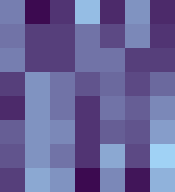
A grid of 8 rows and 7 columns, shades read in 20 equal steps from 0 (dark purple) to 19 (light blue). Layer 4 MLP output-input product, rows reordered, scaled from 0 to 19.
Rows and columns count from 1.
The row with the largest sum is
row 7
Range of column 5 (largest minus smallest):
12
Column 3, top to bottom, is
4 5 5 10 10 12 10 13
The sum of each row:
51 52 51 59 60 66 74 62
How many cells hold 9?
2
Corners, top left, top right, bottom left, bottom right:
11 3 5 16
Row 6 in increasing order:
4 7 8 8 12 13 14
